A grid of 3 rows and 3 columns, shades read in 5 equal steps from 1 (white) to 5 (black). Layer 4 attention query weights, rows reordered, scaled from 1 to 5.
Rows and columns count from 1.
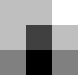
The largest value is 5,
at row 3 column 2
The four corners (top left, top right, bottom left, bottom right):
2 1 3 3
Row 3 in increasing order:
3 3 5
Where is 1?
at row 1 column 3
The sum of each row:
5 8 11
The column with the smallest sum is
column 3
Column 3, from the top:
1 2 3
